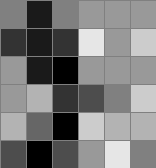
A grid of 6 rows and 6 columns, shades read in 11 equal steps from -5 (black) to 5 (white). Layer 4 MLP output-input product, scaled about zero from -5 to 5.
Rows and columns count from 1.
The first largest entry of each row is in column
4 4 1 6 4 5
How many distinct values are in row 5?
4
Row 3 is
1 -4 -5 1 1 1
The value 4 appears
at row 2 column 4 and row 6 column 5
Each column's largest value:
2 2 0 4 4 3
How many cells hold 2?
4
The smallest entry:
-5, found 3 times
